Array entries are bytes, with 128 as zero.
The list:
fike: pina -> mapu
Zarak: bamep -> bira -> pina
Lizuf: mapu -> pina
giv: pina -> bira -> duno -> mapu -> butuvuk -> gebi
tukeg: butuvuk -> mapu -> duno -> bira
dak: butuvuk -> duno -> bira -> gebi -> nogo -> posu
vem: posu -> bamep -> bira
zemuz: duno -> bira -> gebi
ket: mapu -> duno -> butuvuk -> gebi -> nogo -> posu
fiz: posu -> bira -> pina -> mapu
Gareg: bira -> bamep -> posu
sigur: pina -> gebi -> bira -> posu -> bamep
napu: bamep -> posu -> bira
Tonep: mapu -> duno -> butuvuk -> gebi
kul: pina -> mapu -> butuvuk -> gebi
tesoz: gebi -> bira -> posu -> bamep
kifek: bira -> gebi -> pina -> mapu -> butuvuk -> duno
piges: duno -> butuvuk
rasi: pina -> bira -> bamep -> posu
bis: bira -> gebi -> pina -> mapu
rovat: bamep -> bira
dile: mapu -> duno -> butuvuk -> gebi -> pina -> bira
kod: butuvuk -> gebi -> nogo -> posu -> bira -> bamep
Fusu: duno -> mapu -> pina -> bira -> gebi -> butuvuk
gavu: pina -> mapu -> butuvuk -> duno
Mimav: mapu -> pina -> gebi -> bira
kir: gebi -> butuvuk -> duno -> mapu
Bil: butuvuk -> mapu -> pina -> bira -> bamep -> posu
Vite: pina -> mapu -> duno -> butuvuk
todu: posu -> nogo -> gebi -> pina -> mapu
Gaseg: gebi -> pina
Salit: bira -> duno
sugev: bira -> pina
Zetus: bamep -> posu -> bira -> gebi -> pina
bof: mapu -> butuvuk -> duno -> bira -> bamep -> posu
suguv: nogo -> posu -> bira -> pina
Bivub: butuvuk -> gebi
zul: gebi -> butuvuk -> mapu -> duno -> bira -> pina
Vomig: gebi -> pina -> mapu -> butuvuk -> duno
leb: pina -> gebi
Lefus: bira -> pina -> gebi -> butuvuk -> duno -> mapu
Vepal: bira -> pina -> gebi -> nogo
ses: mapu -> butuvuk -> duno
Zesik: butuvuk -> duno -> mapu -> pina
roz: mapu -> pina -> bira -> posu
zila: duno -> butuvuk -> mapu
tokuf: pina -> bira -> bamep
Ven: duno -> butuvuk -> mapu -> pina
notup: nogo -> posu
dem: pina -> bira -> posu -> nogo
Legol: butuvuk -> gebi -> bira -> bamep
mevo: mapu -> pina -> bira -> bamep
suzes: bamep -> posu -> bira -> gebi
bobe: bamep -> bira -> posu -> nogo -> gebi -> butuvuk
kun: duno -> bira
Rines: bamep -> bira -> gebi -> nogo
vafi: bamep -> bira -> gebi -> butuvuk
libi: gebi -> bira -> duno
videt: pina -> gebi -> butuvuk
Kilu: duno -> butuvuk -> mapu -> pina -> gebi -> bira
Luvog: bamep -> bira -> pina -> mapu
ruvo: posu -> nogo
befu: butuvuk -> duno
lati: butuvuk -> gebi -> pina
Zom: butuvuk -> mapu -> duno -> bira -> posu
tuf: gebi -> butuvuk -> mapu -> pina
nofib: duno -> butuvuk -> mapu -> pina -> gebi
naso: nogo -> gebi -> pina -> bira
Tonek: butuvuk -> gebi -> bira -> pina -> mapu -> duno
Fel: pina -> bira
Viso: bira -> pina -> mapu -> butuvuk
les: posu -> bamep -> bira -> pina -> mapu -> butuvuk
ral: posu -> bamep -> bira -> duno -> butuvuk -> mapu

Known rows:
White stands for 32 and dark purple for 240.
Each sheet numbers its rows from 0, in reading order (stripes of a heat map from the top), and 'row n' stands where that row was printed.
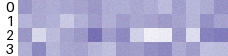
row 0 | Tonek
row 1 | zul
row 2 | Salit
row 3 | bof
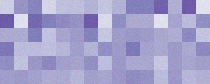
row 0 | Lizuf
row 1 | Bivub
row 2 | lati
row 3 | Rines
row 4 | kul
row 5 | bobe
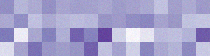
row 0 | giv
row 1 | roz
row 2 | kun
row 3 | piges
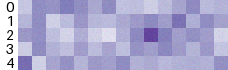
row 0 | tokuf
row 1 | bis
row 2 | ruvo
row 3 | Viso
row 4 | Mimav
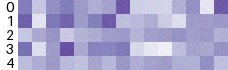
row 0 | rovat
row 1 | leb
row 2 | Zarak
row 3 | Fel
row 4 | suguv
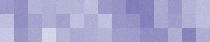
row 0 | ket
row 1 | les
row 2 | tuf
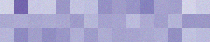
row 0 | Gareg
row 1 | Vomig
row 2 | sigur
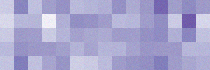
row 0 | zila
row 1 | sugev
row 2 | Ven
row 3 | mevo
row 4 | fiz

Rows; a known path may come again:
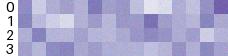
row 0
libi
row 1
Vepal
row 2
Bil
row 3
ses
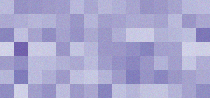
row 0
mevo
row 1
kifek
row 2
tukeg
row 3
Gareg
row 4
dak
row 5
todu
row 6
naso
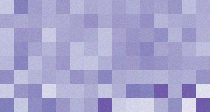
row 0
tesoz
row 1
Fusu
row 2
Zesik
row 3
les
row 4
ral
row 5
Kilu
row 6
Lizuf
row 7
rovat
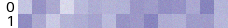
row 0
tuf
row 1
dem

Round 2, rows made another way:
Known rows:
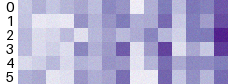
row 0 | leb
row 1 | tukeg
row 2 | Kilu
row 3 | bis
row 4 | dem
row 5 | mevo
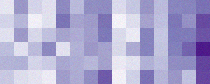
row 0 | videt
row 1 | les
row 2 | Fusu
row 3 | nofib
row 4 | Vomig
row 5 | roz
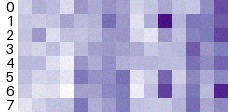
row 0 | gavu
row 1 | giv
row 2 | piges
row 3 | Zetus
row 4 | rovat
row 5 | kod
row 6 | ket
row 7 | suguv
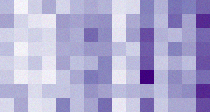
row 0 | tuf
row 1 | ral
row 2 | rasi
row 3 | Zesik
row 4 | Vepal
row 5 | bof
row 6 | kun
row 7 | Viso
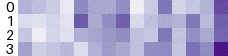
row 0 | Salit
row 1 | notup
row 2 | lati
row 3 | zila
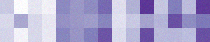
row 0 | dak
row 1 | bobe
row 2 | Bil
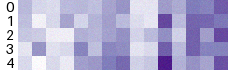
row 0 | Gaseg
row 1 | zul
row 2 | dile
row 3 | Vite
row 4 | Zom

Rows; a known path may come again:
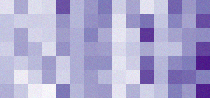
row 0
naso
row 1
fike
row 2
tokuf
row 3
gavu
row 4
zemuz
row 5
zul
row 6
vem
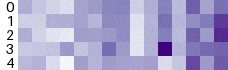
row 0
Luvog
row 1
kul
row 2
ral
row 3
giv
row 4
napu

